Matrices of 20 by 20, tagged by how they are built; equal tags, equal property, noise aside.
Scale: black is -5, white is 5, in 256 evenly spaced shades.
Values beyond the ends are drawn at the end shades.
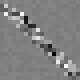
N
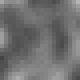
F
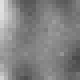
F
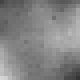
F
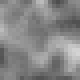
F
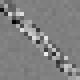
N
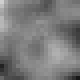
F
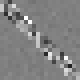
N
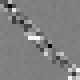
N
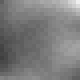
F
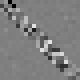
N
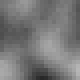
F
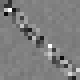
N
